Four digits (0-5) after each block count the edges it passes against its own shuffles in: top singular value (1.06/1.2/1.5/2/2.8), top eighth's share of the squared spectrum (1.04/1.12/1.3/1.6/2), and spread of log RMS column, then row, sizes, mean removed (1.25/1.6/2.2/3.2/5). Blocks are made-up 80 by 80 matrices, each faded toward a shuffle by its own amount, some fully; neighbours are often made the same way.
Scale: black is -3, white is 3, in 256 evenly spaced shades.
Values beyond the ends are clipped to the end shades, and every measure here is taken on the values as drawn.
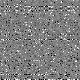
4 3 1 2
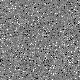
2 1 0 0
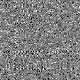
4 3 1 2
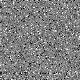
3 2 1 1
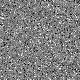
1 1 0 0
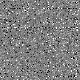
1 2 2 2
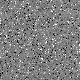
0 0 0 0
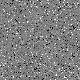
2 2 0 1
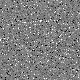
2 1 0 0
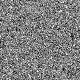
0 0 0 0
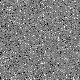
2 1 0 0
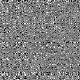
4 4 2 3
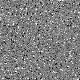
1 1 0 0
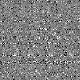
3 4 2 3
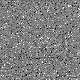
1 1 0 0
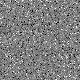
1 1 0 0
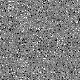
3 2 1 1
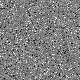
0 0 0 0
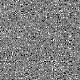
3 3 0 2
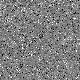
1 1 0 0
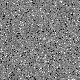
0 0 0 0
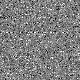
1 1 0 2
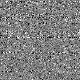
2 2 0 3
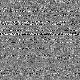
2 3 0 4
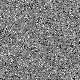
0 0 0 0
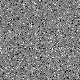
1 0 0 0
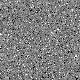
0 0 0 0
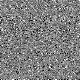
1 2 0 3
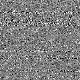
1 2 0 3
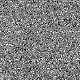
1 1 0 3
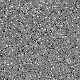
2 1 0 0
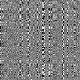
5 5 4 3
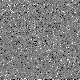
3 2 0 1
